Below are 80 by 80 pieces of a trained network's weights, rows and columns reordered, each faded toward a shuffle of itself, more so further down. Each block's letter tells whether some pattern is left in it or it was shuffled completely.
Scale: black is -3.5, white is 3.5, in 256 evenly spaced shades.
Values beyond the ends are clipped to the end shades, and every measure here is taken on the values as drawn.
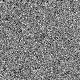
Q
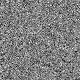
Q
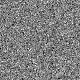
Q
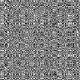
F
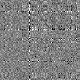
F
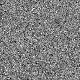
Q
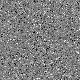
Q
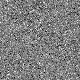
Q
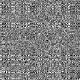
F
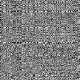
F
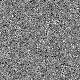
Q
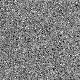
Q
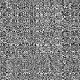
F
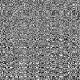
F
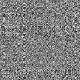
F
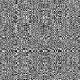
F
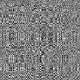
F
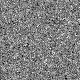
Q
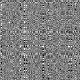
F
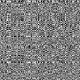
F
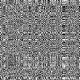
F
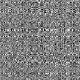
F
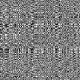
F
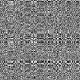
F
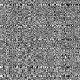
F
